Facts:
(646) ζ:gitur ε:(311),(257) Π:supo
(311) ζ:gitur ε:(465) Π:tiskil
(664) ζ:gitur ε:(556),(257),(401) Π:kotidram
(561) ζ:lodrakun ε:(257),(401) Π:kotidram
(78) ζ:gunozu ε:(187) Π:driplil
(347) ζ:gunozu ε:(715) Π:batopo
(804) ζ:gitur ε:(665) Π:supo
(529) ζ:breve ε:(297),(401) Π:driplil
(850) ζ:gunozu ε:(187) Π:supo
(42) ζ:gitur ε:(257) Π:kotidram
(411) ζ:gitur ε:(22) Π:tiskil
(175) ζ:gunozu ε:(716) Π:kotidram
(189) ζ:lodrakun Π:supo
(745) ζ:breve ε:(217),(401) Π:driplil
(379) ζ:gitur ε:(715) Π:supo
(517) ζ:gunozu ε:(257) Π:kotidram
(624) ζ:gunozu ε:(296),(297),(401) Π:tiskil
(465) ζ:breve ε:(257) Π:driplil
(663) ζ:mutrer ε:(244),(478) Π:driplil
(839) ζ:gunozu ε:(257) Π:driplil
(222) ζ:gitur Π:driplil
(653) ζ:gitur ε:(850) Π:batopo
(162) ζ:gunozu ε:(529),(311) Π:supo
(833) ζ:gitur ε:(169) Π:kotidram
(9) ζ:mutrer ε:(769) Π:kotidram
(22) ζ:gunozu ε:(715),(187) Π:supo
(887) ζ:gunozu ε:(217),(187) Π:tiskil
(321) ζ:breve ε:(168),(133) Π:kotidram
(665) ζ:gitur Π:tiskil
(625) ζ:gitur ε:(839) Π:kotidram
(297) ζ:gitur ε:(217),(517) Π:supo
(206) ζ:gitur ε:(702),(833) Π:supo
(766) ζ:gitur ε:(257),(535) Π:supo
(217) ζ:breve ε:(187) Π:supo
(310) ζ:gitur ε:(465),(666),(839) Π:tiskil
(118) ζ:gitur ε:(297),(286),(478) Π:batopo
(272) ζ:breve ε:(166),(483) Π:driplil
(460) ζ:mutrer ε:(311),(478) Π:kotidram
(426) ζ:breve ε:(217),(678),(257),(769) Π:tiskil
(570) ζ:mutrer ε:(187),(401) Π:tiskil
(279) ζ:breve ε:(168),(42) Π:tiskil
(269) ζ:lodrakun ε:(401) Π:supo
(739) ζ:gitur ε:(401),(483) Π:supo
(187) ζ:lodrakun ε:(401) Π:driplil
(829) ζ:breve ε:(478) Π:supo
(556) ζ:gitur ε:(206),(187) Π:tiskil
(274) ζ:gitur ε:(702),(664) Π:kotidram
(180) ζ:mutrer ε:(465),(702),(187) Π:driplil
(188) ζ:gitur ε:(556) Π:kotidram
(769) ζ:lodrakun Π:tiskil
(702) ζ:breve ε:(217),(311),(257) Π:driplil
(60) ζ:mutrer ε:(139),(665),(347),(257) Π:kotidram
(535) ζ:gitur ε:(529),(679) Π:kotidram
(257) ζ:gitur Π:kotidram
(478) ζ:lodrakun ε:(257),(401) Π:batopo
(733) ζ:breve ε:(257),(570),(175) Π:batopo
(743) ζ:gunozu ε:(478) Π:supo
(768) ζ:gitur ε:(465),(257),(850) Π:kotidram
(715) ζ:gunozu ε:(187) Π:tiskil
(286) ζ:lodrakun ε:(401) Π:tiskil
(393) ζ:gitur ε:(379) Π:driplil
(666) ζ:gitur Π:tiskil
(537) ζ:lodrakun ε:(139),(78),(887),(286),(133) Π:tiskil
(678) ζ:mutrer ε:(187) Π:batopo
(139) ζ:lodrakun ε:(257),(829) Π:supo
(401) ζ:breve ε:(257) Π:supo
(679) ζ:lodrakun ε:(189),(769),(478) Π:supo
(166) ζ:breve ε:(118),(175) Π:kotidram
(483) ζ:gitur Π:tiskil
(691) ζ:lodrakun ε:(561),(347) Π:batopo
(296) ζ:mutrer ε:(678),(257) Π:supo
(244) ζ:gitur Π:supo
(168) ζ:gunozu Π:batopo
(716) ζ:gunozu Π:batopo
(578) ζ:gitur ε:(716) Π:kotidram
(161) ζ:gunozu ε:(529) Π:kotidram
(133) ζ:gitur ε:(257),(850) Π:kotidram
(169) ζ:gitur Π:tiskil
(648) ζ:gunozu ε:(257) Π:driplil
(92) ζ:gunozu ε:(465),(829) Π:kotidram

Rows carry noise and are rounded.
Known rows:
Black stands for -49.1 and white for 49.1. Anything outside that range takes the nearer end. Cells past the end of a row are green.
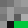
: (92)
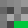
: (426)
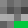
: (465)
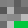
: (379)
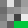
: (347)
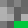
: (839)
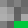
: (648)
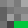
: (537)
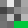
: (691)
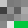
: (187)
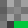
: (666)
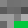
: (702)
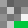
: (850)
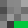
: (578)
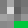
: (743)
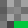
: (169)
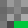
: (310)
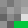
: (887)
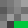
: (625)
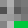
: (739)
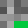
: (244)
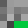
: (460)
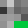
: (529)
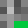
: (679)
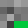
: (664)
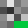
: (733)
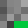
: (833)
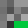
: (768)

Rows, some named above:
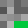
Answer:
(206)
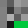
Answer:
(42)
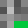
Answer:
(679)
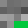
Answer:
(702)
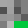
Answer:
(269)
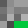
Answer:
(9)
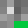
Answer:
(162)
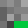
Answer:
(537)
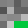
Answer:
(379)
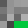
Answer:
(9)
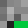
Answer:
(175)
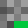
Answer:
(279)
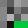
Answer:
(257)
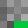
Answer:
(411)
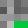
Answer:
(297)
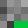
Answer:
(535)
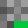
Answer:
(279)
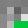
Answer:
(180)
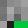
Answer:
(161)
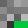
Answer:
(60)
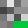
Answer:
(653)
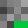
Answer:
(321)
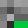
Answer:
(561)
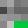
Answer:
(745)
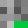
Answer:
(269)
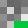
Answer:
(22)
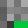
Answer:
(769)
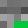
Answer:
(702)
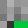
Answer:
(624)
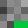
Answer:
(166)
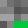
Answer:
(139)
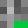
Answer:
(679)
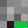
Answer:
(175)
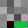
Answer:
(517)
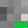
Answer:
(556)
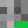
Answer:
(269)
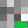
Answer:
(678)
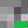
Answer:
(296)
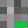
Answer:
(189)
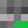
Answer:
(465)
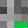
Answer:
(829)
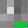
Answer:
(743)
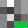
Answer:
(478)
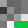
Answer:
(217)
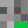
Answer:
(269)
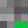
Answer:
(139)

